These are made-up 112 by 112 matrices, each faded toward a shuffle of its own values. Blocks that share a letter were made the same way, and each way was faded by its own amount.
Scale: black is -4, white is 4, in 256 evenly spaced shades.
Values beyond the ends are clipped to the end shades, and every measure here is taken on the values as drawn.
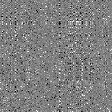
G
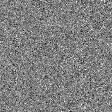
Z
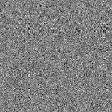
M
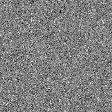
Z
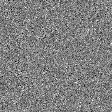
Z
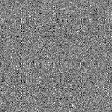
M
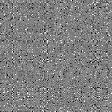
G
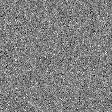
Z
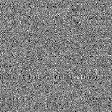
M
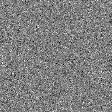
Z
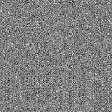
M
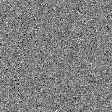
Z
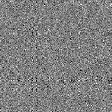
M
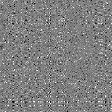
G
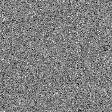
Z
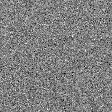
Z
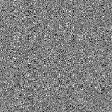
M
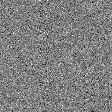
Z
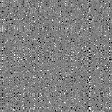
G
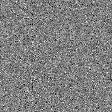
Z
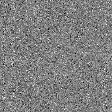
Z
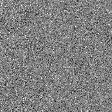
Z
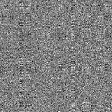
M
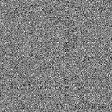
M
